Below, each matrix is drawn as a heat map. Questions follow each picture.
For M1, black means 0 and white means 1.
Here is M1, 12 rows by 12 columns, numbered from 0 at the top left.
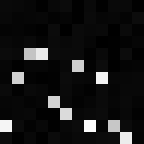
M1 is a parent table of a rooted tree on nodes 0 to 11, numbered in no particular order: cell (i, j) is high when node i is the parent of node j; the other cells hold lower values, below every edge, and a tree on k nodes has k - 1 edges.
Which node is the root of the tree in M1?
11
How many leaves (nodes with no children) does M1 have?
5
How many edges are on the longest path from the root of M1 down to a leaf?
7
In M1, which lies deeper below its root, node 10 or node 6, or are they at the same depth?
node 6
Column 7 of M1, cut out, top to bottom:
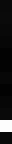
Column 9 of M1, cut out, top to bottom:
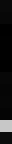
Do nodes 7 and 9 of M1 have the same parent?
yes
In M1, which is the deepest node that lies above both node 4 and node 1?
6
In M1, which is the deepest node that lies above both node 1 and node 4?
6
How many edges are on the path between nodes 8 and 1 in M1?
2
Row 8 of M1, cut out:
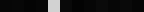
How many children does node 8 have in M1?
1
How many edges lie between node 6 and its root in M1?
4
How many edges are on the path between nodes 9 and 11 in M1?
2
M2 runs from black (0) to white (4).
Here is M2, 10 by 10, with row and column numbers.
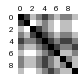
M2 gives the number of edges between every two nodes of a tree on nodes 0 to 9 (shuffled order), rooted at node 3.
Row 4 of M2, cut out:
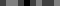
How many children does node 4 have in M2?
4
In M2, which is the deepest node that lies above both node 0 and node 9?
4
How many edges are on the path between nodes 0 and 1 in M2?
1
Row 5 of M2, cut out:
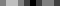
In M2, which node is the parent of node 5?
4
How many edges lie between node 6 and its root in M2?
3
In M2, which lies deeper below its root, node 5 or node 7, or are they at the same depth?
the same depth
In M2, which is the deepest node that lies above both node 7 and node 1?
4
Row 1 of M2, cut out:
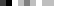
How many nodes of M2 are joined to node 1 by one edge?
1
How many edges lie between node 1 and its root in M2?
3
